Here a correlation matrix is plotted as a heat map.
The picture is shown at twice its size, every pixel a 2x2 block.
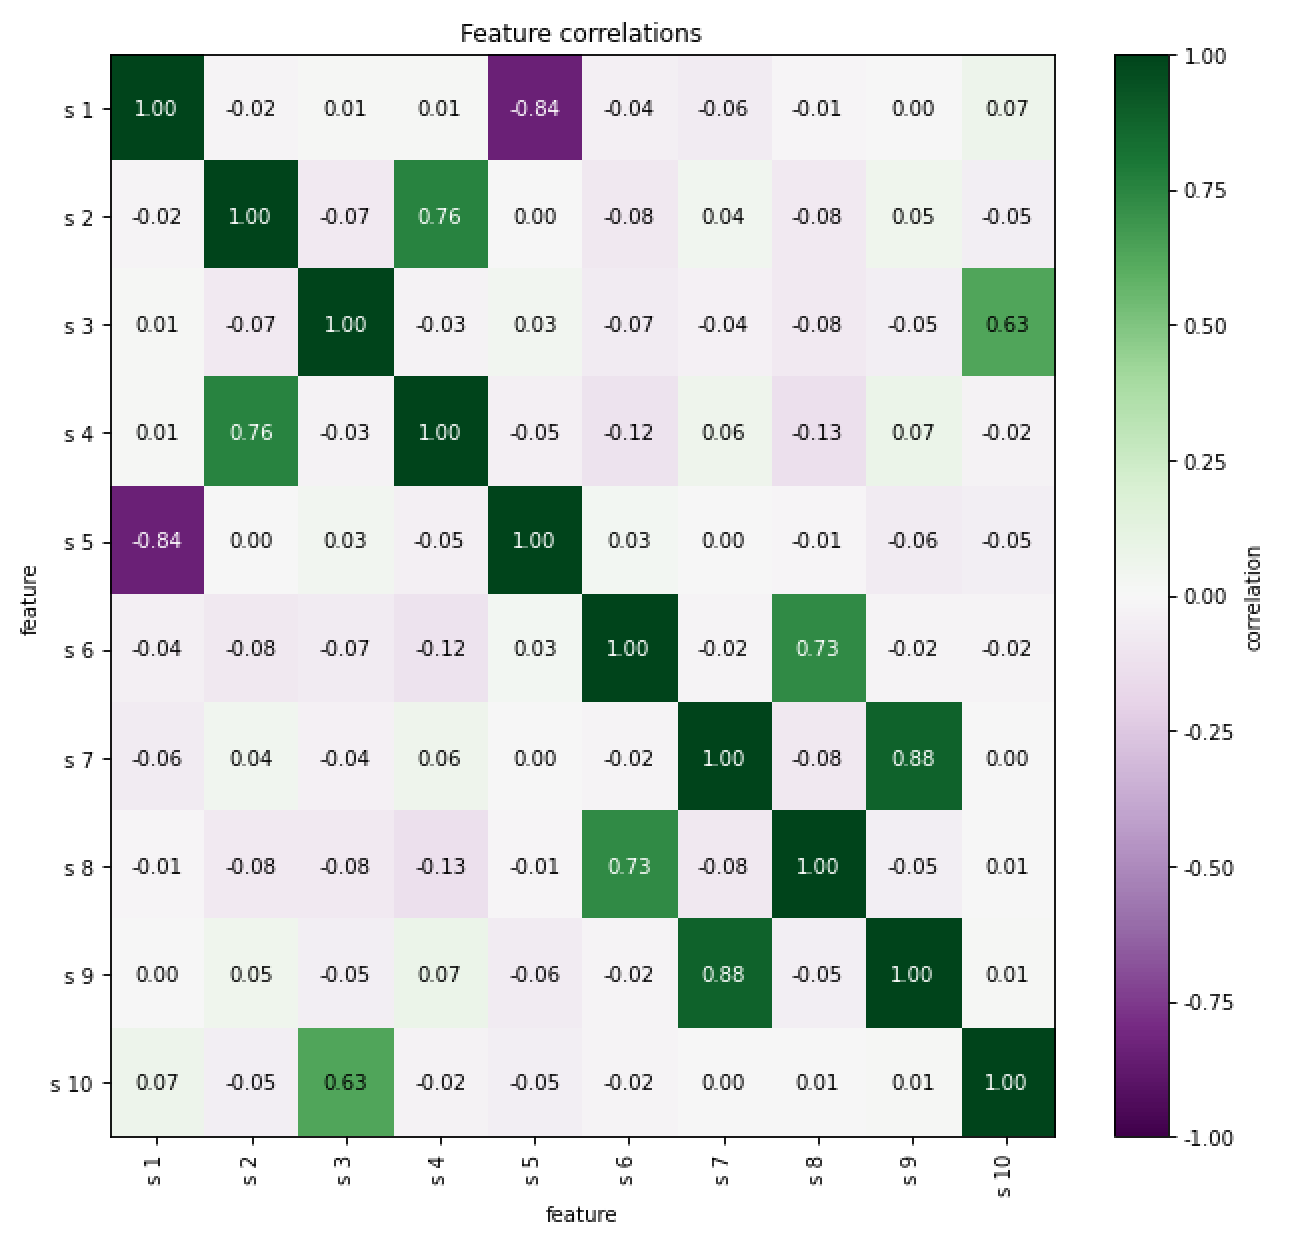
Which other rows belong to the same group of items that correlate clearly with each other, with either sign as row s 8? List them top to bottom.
s 6
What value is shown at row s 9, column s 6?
-0.02
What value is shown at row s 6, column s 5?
0.03
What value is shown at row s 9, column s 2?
0.05
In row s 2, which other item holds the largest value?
s 4
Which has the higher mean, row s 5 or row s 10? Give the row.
s 10
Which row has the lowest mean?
s 5
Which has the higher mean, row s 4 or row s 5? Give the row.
s 4
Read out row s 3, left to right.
0.01 -0.07 1.00 -0.03 0.03 -0.07 -0.04 -0.08 -0.05 0.63
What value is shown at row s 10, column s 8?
0.01
